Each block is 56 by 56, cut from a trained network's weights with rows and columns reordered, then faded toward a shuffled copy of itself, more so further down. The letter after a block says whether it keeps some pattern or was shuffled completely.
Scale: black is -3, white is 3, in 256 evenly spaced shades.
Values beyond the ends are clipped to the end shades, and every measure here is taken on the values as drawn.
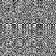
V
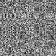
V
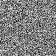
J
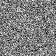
J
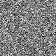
J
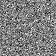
J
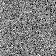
J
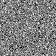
J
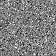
J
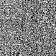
V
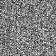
V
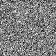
J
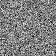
J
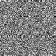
V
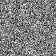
J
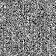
V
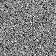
J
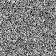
J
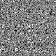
V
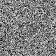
J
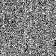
V
